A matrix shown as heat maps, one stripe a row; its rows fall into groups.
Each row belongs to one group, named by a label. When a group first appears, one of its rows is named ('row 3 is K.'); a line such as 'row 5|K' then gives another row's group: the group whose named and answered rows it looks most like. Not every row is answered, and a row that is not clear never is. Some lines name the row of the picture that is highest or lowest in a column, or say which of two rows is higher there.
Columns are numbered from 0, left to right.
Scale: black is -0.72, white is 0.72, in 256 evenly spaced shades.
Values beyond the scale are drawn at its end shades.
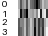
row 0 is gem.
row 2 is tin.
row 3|tin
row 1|gem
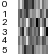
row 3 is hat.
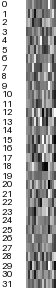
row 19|hat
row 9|hat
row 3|tin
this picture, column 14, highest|12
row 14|hat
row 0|hat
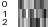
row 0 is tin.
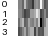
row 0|hat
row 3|tin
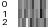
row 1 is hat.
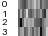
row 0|gem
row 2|tin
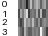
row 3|hat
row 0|gem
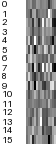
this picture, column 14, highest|15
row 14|tin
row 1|hat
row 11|hat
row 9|gem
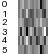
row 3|gem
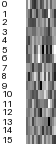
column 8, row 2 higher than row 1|Yes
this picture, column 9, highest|10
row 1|hat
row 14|tin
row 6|tin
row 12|hat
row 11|hat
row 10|gem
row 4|tin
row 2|gem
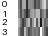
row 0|gem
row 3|hat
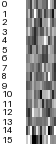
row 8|hat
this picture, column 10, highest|14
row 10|hat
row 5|hat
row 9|tin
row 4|gem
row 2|hat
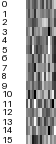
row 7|gem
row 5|hat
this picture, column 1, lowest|10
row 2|gem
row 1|gem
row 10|gem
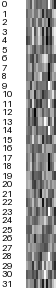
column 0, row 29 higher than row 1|Yes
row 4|tin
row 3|tin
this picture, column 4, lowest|12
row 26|gem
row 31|tin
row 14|hat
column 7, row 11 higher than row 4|No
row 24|gem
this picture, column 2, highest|18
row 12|gem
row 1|tin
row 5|tin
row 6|gem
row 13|gem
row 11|hat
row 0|hat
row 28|hat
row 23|hat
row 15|tin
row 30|gem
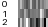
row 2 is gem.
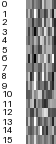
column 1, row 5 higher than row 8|No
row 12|gem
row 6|gem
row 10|tin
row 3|gem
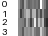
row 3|hat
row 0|hat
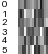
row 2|tin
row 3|hat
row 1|tin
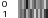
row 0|gem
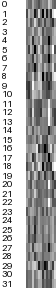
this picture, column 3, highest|9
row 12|hat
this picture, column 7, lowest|12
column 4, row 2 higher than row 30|Yes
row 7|gem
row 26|gem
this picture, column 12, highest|16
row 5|gem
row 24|gem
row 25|gem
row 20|hat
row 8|tin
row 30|tin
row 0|hat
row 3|tin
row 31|tin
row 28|gem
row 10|tin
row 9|tin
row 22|hat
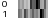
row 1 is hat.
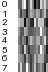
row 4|gem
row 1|gem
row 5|hat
